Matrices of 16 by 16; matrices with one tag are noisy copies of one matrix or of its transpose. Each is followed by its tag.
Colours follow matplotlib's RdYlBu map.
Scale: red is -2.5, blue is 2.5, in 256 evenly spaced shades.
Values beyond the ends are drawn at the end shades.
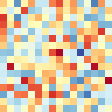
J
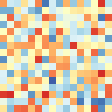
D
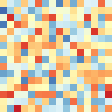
D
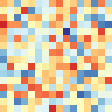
J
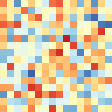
J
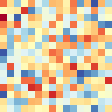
J
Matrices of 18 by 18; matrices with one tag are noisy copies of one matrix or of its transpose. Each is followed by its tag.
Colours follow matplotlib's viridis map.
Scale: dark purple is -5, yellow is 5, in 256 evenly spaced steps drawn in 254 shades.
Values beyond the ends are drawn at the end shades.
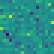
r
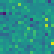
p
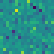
r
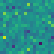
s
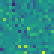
p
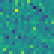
r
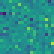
p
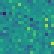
p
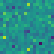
s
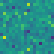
s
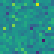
s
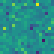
s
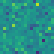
s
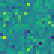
s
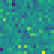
p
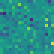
p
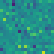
p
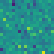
p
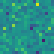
s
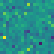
s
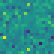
s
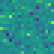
r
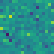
r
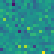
p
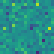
s
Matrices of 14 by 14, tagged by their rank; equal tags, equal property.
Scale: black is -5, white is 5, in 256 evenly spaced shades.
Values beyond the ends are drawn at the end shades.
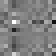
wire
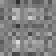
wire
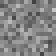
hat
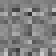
wire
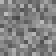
hat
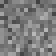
hat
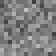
hat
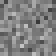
hat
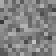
hat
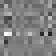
wire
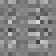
wire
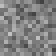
hat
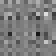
wire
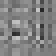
wire
